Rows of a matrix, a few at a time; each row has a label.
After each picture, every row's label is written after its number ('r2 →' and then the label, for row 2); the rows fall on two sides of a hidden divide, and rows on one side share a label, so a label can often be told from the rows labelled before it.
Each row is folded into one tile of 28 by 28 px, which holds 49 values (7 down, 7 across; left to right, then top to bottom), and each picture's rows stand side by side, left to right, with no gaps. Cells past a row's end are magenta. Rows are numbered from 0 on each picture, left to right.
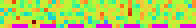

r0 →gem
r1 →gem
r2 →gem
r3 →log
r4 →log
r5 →gem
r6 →gem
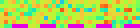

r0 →gem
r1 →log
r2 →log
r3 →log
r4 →log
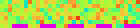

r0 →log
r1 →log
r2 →log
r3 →log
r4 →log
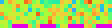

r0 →log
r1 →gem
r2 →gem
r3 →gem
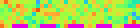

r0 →log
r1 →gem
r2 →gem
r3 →log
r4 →gem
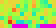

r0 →log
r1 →gem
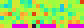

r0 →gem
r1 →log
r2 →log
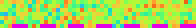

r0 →log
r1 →log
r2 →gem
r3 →gem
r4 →log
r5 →log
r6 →gem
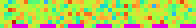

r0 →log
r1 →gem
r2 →log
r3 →gem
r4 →log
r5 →log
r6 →log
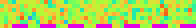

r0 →log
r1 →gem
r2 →gem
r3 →log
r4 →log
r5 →log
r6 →gem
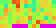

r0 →log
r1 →log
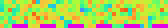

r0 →gem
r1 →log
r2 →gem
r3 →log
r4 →gem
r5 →gem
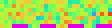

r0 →log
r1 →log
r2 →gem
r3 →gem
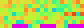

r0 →log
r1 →gem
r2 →log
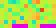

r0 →gem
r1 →log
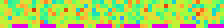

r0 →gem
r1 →gem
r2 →log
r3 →gem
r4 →log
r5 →gem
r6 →log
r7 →gem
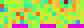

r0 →log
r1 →log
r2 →log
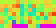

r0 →log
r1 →log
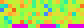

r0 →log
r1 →gem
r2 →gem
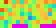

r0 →log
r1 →log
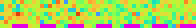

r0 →gem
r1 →gem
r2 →gem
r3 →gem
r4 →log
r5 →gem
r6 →log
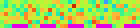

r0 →gem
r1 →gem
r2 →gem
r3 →log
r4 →log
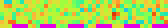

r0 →log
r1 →log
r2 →gem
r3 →log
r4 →gem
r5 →log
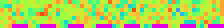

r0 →log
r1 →log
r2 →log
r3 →log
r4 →gem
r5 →log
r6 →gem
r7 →log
